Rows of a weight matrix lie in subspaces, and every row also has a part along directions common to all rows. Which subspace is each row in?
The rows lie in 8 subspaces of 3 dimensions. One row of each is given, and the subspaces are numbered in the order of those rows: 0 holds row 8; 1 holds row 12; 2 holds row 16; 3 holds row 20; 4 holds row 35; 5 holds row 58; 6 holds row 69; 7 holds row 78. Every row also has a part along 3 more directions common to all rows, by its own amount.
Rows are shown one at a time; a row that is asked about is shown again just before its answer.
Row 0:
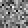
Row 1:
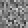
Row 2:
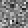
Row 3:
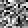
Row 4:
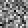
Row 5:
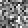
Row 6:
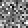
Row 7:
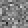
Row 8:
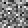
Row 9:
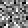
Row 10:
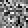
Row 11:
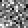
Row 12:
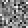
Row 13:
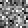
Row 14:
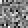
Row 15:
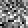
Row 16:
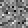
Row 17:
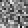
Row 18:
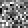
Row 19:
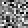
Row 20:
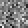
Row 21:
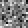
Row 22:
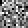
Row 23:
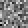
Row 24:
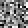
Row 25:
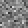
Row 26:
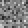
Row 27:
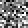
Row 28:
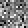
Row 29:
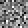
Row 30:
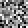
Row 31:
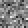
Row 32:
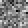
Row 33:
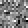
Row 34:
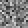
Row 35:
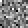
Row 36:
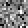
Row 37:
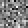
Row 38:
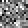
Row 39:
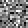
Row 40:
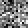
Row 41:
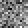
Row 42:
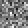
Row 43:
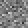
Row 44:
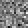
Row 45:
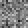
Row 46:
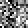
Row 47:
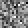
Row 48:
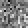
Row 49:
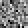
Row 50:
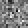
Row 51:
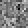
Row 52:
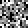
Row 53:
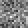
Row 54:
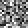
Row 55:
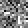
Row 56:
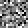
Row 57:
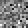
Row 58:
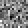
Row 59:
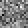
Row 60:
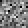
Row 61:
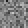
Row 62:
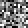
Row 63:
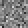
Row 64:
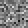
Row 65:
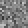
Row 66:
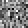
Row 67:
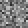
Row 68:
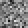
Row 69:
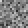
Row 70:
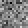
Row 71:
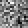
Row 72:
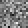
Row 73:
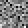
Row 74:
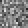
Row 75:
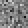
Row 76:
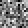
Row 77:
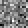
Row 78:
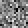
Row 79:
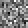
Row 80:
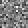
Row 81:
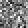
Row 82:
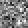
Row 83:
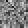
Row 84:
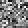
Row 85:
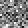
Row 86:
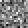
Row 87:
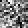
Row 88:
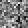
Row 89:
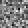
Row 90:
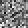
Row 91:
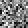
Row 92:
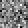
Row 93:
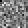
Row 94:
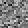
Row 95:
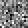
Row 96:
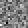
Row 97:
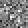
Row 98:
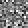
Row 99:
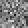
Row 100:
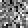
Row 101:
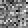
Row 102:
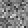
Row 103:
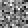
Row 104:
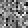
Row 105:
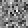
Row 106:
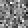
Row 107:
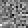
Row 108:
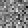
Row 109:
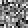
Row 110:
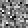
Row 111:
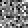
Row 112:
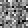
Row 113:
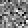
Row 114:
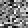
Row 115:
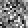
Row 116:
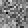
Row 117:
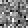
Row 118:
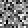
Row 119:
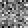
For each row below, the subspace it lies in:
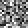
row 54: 1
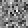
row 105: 2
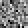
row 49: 7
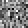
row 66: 5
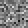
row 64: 5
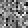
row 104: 7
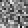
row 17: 7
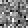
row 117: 6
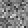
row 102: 7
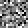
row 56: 4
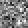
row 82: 4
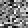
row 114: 7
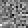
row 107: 3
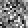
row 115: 2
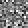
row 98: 6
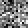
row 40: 2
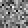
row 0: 2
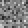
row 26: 1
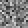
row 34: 1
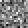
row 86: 1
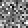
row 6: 2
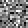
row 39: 5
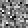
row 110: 1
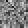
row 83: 5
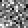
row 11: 6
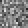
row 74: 6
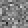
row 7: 0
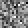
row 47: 1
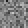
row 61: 5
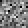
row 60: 5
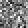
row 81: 3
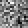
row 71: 6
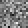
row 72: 6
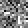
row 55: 7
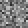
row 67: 1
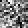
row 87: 6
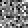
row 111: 4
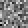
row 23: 0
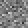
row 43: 2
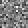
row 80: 3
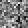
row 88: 4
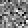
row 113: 4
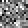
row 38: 0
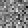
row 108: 3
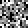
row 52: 3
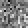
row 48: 1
